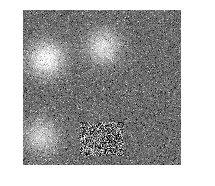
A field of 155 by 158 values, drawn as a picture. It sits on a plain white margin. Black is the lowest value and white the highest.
Roughest part: bottom middle. Bumps: three. Odd patch: rougher, in the bottom middle. Mirror symmetry: none.
